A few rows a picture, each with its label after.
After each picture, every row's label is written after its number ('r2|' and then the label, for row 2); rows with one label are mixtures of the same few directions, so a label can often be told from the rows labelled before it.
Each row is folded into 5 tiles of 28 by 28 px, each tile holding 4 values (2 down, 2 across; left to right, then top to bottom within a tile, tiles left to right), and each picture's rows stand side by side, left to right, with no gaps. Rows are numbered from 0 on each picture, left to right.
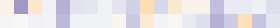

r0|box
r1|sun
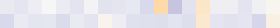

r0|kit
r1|box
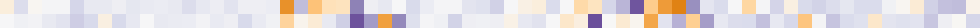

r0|sun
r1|kit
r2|sun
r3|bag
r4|bag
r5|kit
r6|bag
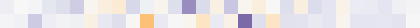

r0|bag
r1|kit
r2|box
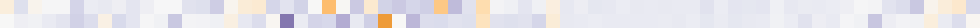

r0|sun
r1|bag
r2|kit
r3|box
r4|box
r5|sun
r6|bag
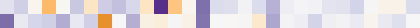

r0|kit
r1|box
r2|bag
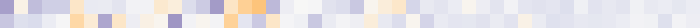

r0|sun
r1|bag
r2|bag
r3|kit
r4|sun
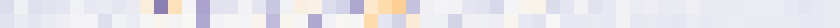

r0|sun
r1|box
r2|bag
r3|bag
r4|box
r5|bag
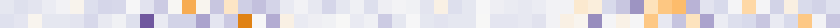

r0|bag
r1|kit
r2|kit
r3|box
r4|bag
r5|kit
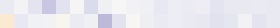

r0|kit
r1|sun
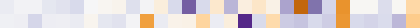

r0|bag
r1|kit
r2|box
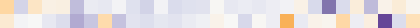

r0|sun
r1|sun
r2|kit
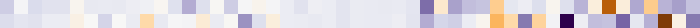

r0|sun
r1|kit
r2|box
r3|sun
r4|kit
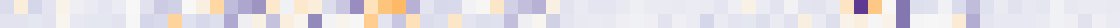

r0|box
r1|bag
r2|bag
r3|bag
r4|sun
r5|kit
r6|box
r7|sun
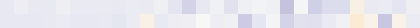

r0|box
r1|kit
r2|sun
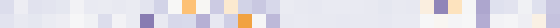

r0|sun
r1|kit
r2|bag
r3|box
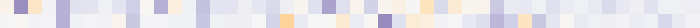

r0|box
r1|box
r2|kit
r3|sun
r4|kit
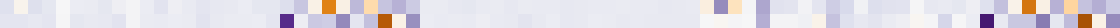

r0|box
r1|box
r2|kit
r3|kit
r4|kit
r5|box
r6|sun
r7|kit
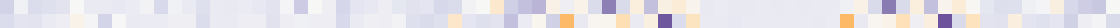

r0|sun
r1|box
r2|box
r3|bag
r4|kit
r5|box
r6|kit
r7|bag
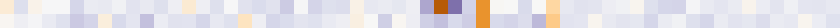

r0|sun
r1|kit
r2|sun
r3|box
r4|bag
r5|kit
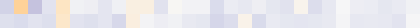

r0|box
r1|sun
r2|box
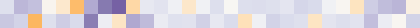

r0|bag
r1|kit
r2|bag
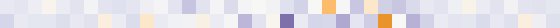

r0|kit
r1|kit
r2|kit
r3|kit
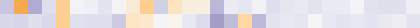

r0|box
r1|sun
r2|bag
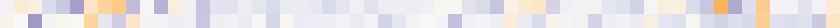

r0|bag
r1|box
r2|kit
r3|bag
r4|bag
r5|box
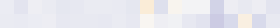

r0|box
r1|sun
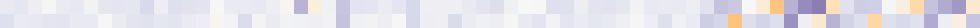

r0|kit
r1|sun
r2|box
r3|bag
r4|sun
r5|bag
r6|bag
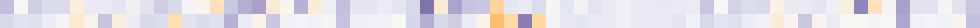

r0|sun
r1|bag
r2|box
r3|sun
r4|box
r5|sun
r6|box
